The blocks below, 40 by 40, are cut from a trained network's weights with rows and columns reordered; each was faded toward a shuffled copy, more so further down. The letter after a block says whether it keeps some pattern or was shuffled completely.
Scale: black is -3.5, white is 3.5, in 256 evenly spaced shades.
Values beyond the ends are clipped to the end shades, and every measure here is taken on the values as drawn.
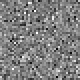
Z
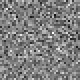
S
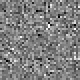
S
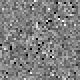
Z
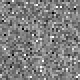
Z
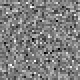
Z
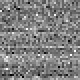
S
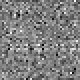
S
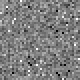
Z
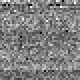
S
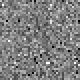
Z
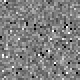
Z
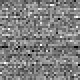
S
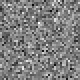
Z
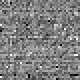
S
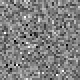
Z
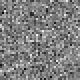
Z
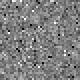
Z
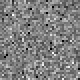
Z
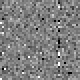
S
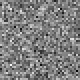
Z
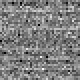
S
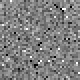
Z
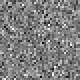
Z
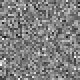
Z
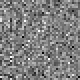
S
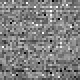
S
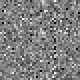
S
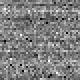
S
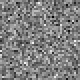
Z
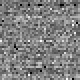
S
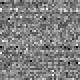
S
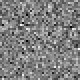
S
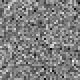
Z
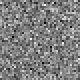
Z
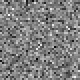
Z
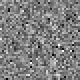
Z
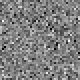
Z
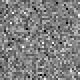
Z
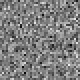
S
